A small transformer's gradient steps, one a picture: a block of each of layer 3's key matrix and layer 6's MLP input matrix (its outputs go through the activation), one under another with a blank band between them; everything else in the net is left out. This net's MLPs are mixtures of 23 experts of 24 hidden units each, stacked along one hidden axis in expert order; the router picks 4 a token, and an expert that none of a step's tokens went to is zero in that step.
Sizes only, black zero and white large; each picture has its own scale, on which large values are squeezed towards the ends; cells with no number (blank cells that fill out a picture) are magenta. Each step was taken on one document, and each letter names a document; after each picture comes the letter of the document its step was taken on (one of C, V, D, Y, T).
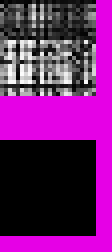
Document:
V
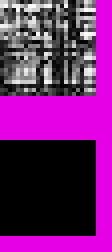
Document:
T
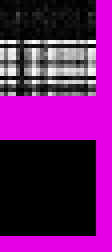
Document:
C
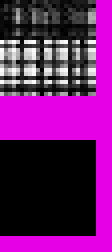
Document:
C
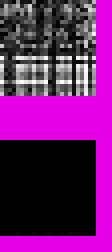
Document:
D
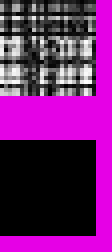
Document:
V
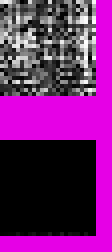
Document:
D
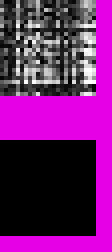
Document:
T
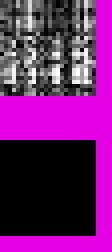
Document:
T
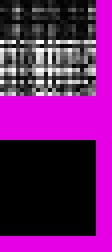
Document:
C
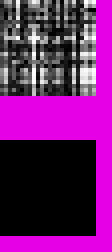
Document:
T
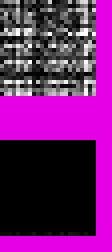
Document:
D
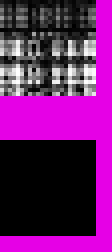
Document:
V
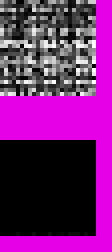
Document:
D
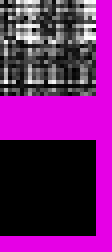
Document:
T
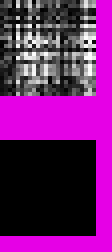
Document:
T
